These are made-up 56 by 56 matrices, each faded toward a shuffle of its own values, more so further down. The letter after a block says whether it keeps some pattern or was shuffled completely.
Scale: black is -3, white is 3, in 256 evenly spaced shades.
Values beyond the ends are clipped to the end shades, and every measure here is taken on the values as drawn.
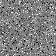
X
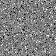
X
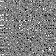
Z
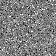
X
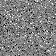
X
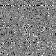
Z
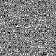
Z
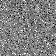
X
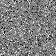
X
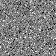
X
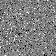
X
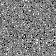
X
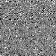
Z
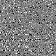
Z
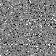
Z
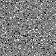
Z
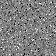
X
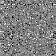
Z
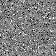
X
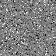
X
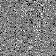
Z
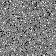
X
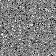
X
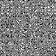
Z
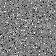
X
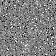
X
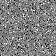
X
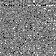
Z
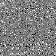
Z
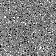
X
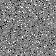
X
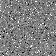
X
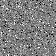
X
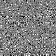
Z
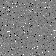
X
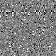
Z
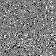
Z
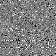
Z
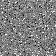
X
